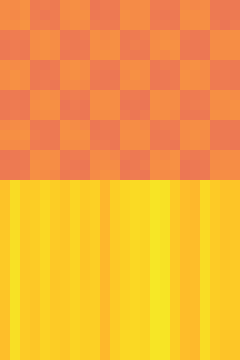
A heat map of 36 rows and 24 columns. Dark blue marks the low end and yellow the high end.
The table splits into 2 rows of 1 panel. Panel 1,1: high, checkered, faint in contrast. Panel 2,1: very high, streaked downward, faint in contrast.
